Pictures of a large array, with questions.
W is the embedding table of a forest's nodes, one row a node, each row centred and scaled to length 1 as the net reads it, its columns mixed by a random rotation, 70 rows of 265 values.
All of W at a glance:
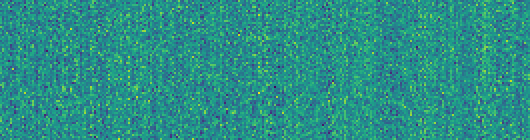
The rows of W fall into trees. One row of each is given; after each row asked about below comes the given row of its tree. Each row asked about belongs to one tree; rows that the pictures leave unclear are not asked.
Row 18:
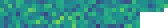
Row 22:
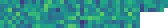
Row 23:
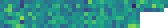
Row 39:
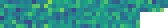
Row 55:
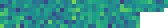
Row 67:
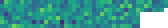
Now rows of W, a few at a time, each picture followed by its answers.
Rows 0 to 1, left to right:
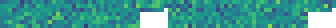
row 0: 23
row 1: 55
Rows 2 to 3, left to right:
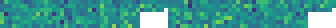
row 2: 67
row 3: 23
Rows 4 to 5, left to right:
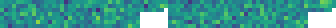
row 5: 23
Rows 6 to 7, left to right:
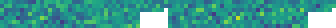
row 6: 39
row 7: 18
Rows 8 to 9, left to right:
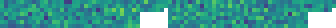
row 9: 22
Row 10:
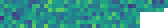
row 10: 39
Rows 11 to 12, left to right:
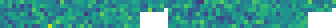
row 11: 18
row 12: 39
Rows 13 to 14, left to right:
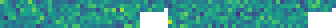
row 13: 18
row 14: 67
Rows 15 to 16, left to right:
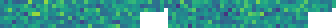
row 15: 22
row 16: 55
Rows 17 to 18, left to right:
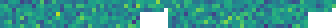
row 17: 23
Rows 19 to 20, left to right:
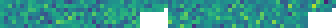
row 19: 18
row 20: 67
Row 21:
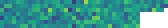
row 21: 39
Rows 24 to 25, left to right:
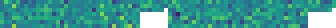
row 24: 67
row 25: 67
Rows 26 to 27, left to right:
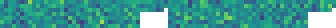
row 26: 22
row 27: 23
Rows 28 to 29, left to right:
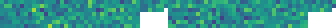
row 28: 18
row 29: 39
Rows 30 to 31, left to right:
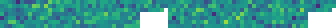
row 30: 39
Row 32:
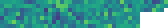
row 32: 39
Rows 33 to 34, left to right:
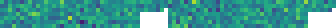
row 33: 22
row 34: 55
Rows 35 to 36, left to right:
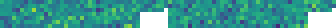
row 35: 18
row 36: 55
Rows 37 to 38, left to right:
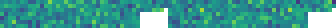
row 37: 39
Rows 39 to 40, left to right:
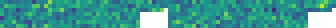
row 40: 23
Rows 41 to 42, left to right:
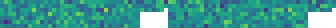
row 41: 18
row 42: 18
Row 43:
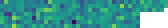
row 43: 67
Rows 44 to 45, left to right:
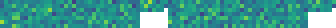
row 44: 67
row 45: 67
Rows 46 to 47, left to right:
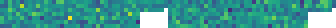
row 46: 22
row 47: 23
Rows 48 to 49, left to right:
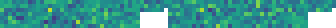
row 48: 39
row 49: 18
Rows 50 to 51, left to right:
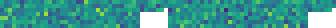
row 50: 22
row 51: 22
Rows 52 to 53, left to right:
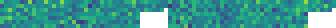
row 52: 22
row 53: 55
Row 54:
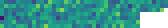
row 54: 39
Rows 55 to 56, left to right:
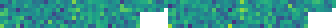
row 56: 55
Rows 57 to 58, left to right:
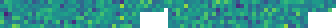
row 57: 67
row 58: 22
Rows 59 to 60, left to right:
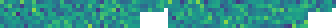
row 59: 18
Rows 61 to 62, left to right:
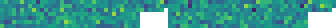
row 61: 18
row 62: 23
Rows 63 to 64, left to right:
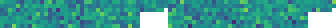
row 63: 22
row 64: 55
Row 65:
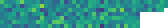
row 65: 18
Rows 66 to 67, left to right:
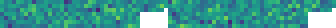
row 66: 18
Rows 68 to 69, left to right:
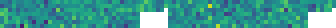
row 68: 55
